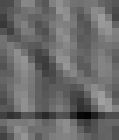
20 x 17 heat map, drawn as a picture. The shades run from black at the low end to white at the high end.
Ninth with the lowest average: bottom right. Stripes: upright, repeating 3 times. Odd lines: row 17.
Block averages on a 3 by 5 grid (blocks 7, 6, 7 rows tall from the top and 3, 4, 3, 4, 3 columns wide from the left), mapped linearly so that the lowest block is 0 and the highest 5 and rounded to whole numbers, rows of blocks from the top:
13534
32334
23303
